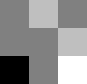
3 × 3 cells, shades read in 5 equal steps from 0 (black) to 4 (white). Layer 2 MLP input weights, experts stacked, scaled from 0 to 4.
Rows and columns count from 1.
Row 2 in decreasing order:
3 2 2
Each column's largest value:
2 3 4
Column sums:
4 7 9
